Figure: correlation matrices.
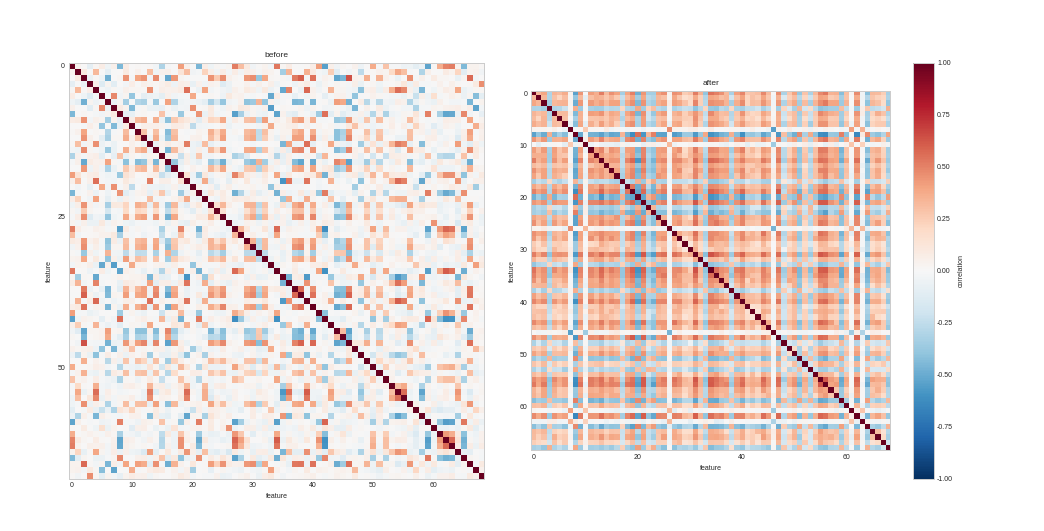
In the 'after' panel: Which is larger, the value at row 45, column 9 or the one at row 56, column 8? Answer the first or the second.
the first
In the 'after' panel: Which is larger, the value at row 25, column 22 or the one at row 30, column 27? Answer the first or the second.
the second
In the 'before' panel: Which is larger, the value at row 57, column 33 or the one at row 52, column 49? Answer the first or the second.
the first
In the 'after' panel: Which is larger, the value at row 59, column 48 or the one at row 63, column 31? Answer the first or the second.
the first
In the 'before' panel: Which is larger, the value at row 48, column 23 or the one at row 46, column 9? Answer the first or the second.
the second
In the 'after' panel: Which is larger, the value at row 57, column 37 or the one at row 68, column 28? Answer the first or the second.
the first
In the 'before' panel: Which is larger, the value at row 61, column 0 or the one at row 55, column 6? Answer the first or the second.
the first
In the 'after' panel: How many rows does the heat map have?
69
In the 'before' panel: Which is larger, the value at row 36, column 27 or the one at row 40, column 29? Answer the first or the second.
the second
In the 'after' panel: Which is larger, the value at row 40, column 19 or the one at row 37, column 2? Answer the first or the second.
the first
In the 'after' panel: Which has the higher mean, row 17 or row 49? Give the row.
49
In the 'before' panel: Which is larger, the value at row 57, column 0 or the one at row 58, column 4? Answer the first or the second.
the first
